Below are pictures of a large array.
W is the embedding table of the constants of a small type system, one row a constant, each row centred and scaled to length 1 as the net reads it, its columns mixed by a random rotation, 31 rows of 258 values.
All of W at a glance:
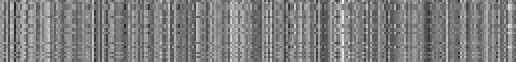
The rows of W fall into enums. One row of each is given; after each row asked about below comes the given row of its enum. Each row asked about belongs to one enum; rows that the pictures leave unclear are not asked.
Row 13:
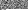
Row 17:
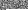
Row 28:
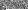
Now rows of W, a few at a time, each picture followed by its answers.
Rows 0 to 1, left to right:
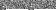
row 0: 28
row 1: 17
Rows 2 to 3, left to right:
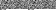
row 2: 13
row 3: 13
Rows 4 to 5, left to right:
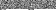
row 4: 13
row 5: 17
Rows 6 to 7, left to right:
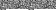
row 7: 17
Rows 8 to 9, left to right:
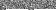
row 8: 28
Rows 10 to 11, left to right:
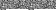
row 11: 17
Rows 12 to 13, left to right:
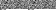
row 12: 13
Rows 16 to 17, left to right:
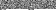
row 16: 13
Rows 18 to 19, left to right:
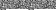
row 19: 17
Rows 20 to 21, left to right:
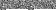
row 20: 17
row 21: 28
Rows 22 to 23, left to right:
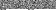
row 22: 17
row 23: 13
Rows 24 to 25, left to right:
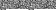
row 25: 17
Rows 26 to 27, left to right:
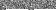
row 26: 28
